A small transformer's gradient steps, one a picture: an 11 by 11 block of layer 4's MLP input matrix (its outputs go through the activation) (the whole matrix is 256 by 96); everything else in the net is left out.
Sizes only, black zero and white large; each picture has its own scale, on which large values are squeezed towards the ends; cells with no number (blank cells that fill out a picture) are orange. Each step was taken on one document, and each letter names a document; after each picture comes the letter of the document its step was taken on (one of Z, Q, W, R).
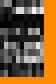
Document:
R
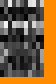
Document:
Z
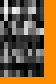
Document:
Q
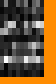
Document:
R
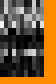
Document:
Q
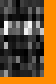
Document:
Z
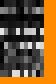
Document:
R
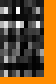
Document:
Q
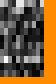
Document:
R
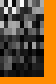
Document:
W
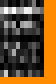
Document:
Q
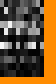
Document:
W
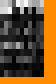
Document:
W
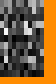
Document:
Z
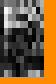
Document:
W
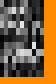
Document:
W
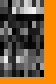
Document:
R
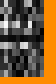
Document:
Z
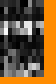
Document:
Z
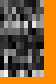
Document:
Z
